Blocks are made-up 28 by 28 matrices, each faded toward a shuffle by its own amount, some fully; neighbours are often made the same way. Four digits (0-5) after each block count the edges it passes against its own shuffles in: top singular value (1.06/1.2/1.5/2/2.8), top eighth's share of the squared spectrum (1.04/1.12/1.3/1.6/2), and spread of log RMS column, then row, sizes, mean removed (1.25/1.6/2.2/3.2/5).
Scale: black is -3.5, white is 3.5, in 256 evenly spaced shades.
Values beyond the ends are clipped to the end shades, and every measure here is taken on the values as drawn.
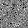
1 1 0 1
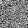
2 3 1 1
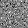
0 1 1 0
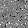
0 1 0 0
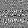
3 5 1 3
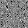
1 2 1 0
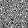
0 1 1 0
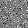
0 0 0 0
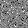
0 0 0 0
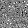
0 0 0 0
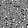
0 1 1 0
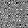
3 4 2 1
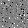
1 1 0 0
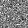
0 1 0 1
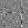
3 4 1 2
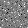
0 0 0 0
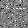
2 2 0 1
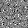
0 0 0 0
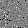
1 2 1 0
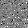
2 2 0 1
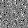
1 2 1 1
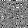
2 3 1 2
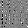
3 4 2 1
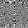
3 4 1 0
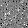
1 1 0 0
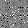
3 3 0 1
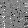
2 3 1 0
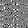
3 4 2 2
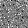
0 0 0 0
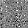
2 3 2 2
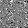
1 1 1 0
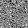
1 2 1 0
